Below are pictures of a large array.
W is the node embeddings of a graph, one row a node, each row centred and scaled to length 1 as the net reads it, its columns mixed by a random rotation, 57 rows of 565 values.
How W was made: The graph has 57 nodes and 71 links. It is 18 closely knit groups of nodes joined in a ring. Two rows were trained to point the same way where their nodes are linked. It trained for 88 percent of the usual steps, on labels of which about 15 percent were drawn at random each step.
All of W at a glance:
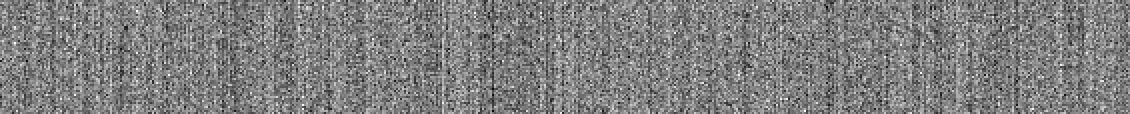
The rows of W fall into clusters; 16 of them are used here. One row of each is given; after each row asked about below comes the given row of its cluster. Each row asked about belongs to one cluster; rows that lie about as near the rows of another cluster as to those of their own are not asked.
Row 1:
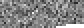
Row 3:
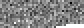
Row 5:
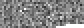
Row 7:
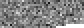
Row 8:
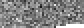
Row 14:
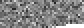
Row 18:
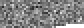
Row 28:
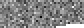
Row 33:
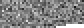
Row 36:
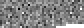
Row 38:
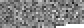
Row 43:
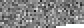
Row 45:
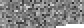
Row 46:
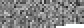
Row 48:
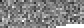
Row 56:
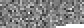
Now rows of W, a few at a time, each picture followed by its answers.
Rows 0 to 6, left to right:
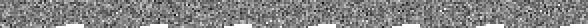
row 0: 46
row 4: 3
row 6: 8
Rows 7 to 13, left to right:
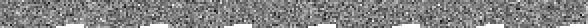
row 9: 28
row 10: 38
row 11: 1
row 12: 5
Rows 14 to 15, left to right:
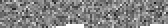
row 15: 3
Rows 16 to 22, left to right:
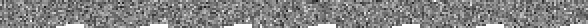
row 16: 43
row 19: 48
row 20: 1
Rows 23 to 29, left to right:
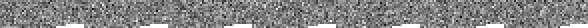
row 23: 7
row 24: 36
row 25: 38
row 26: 18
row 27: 33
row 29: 45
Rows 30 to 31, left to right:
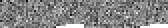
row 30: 43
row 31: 7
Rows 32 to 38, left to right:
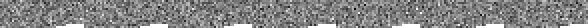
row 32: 56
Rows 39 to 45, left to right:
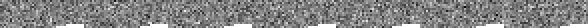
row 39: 56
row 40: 45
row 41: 3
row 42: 14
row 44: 28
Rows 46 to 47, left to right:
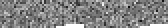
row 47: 36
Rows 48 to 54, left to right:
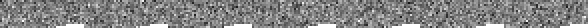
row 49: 28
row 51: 33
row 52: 48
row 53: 14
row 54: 45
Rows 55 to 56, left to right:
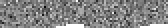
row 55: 18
